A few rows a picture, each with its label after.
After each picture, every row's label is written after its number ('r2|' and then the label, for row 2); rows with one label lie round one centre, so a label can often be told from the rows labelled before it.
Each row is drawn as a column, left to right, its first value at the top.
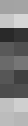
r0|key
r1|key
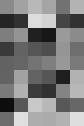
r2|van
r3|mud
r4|key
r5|key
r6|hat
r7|mud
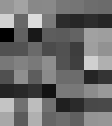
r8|key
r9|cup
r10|key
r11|cup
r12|van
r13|van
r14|hat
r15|hat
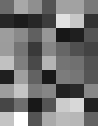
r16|hat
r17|mud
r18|van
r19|hat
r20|key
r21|key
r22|van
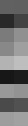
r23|hat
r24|hat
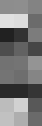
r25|key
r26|key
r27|cup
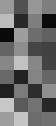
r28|key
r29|hat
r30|cup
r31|van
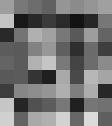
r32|key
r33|van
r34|hat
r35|hat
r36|mud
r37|van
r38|mud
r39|cup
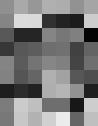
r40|cup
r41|key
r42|key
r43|mud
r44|mud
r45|van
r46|key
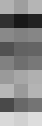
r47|mud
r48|mud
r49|mud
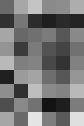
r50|hat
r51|cup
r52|mud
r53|van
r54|van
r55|mud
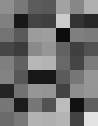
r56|cup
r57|van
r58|hat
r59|hat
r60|key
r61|van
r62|mud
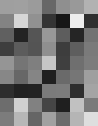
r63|cup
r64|key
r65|cup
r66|hat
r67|van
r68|key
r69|mud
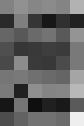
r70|van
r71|cup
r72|van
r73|van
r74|van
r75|mud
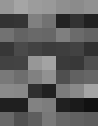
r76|van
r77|van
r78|cup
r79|cup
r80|van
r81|van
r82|van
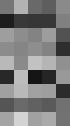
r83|hat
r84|mud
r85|hat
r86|hat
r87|cup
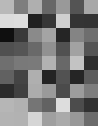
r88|key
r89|key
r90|mud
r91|hat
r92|key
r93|hat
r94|van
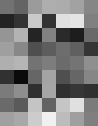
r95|hat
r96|hat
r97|key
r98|mud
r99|key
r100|key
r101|cup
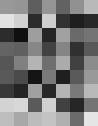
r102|key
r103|key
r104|hat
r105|key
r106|hat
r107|van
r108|mud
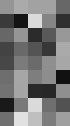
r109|van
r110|mud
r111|key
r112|cup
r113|hat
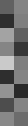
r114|hat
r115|cup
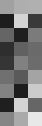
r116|van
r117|key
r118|mud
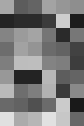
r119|mud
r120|hat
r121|hat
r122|mud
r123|key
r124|van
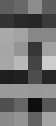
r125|hat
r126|hat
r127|van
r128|hat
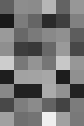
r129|hat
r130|cup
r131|cup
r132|mud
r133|hat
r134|cup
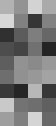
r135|key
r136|cup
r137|mud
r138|cup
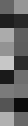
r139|hat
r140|van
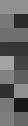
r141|cup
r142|van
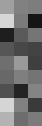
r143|key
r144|cup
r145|van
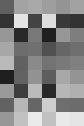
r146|hat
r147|key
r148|mud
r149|key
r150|mud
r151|mud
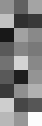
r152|key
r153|hat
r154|mud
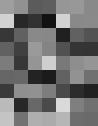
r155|key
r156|van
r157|hat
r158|hat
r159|key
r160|cup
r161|cup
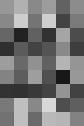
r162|cup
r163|key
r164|cup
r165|key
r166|hat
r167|cup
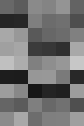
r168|hat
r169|hat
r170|cup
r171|cup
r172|cup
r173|hat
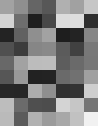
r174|key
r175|cup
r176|hat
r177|hat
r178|key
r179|key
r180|mud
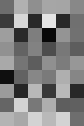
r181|hat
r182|key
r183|mud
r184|key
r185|mud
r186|cup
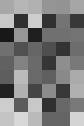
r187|key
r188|mud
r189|key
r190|van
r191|cup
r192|mud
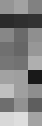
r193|mud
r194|mud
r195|hat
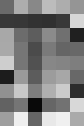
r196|hat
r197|mud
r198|van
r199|mud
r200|mud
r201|key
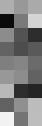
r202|mud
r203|cup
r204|key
